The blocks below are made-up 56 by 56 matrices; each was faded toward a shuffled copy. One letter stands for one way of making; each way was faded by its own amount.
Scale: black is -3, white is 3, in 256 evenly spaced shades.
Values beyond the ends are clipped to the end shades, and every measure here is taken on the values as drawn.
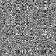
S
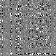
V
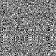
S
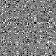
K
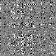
V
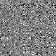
K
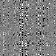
V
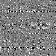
K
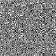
S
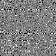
K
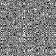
S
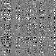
V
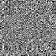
S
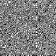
S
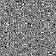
K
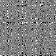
V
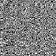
S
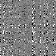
V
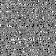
K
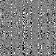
V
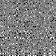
K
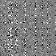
V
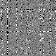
V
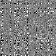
V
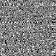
S
